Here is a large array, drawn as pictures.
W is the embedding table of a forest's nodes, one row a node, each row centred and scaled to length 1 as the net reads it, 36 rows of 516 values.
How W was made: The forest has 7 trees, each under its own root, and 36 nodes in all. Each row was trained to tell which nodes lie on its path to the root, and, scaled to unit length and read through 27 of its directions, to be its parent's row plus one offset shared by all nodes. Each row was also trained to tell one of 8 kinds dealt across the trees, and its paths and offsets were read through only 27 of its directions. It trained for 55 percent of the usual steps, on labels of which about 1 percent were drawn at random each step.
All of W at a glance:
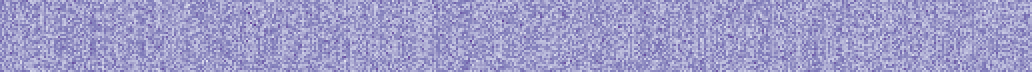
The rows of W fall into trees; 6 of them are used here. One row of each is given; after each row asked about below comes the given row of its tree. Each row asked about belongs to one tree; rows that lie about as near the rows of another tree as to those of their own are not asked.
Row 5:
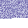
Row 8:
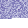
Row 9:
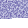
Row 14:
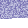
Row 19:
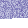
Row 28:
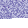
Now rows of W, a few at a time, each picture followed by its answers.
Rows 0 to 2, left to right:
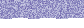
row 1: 8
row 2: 28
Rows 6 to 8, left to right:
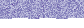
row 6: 5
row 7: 9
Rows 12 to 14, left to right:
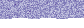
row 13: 5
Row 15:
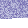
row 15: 19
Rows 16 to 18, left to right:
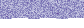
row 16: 9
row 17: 14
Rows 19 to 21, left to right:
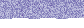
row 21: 8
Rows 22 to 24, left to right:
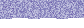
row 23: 19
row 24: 19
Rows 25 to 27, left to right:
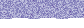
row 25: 14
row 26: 8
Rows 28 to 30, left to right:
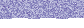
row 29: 14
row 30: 5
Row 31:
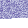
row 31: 5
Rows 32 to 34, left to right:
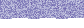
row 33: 9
